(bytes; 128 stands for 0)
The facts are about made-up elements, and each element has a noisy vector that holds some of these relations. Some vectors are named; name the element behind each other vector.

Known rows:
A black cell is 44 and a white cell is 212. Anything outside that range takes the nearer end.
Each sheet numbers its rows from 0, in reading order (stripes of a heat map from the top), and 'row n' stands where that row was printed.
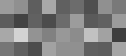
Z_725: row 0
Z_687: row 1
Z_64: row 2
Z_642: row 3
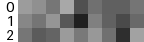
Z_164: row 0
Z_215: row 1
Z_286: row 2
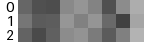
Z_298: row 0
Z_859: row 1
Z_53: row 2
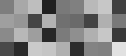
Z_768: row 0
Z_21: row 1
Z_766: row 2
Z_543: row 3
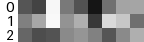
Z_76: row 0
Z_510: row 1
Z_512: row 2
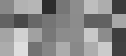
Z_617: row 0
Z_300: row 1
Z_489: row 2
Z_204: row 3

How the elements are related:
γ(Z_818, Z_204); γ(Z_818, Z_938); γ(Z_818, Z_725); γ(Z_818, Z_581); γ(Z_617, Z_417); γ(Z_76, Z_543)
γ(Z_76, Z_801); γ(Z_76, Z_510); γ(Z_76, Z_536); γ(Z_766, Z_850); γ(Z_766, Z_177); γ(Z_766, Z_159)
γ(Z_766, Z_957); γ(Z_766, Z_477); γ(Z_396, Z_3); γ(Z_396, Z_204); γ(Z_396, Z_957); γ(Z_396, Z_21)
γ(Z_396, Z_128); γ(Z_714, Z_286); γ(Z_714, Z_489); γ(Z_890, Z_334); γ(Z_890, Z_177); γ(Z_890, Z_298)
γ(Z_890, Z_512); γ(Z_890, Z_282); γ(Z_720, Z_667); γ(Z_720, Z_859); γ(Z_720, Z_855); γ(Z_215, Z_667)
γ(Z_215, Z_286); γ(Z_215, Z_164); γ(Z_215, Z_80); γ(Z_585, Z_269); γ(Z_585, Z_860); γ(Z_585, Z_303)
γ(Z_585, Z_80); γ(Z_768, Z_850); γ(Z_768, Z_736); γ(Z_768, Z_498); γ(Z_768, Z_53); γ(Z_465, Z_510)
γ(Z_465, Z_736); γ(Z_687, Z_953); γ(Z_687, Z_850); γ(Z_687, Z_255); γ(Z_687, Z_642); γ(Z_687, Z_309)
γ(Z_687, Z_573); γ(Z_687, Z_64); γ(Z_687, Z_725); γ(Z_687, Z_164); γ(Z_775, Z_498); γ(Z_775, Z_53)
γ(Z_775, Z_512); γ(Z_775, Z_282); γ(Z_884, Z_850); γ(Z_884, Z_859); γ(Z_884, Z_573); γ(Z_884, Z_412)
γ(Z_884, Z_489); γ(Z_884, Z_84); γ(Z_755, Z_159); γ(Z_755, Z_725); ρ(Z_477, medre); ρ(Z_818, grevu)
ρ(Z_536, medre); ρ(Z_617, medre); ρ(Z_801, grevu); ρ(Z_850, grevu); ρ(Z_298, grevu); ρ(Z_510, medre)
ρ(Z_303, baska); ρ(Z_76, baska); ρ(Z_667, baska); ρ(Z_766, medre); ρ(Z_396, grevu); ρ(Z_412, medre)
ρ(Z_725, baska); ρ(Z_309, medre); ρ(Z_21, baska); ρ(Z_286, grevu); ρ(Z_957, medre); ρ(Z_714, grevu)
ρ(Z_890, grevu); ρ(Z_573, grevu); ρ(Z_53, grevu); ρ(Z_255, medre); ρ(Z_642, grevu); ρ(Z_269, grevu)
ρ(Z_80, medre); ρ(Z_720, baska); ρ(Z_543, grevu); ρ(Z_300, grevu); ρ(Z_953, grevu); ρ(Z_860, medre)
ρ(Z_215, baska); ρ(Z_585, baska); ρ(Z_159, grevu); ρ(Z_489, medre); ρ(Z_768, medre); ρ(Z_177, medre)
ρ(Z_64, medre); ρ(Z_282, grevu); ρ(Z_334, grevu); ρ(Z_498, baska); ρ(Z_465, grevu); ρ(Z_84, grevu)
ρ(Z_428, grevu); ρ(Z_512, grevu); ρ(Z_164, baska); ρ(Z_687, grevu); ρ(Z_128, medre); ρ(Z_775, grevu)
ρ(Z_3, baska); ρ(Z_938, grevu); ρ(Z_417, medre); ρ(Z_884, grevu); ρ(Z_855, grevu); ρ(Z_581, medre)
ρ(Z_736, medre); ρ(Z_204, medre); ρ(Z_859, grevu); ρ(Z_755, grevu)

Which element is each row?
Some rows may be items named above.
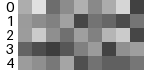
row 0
Z_128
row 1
Z_667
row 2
Z_177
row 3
Z_396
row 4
Z_164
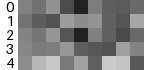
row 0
Z_720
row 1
Z_573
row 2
Z_215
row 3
Z_498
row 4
Z_736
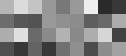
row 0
Z_860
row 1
Z_850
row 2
Z_128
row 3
Z_890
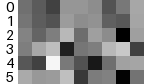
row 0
Z_159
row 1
Z_573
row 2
Z_269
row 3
Z_768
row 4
Z_76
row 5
Z_303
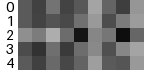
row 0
Z_714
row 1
Z_755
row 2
Z_585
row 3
Z_775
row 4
Z_884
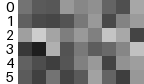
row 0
Z_84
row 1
Z_818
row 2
Z_417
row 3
Z_465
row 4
Z_396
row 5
Z_714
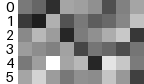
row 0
Z_938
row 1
Z_465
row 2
Z_766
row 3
Z_667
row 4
Z_536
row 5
Z_412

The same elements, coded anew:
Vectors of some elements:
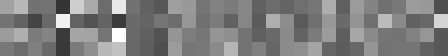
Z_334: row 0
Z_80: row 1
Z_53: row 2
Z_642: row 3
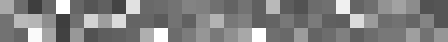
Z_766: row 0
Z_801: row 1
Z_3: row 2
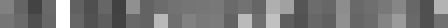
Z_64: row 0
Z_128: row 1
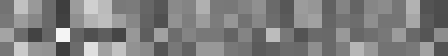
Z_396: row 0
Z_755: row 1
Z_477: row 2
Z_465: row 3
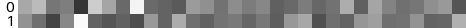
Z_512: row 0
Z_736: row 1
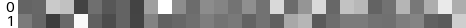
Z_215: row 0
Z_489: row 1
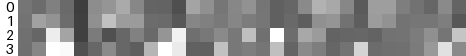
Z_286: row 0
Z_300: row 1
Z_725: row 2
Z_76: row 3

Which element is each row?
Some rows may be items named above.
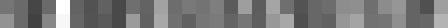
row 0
Z_417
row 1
Z_736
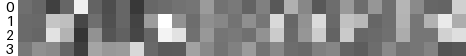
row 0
Z_80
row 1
Z_215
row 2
Z_303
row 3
Z_159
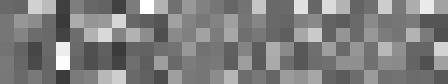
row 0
Z_585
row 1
Z_159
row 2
Z_687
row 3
Z_80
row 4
Z_417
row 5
Z_573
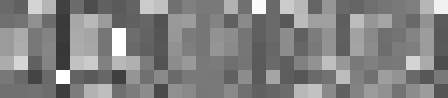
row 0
Z_164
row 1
Z_269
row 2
Z_53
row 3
Z_53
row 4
Z_890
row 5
Z_617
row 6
Z_714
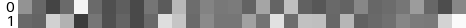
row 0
Z_957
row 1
Z_667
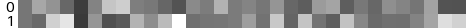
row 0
Z_818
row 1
Z_498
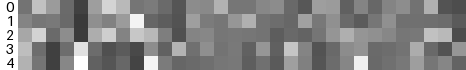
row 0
Z_396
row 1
Z_850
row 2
Z_775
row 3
Z_177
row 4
Z_768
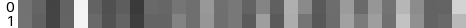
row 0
Z_80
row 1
Z_860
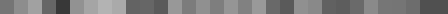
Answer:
Z_938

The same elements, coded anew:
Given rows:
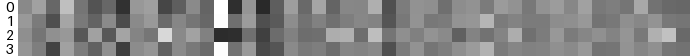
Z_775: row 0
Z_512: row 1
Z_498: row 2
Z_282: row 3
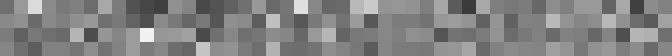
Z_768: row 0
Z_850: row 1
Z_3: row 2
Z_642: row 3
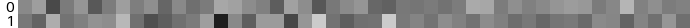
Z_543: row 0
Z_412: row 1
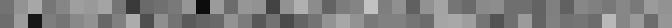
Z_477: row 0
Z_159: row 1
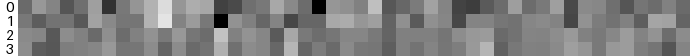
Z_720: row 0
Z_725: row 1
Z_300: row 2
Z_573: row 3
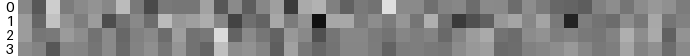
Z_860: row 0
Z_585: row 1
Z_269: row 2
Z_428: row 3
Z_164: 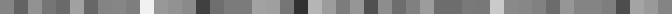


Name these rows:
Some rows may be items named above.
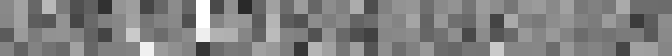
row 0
Z_775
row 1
Z_465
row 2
Z_396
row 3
Z_164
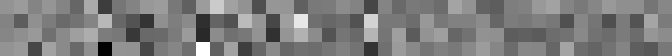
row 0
Z_938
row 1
Z_489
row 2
Z_177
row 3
Z_890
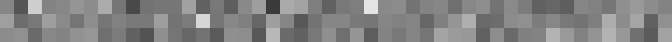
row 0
Z_860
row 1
Z_269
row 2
Z_850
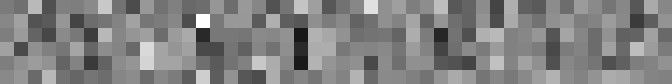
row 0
Z_736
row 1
Z_465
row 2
Z_76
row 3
Z_303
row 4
Z_215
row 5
Z_53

